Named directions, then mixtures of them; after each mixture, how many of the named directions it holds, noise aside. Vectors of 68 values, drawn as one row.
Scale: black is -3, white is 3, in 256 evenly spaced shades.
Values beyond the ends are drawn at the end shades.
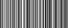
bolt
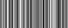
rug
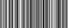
one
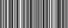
one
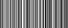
one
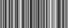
two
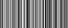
one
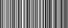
one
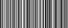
one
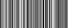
two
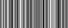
one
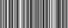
one
